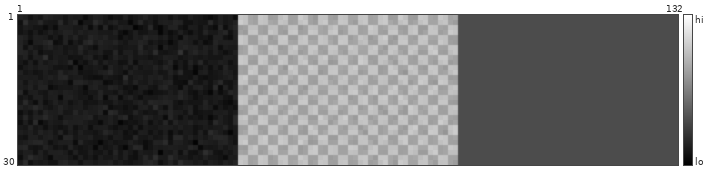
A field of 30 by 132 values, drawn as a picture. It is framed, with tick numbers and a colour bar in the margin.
It is made of 1 by 3 panels. Panel 1,1: very low, fine-grained, faint in contrast. Panel 1,2: high, checkered. Panel 1,3: low, flat.
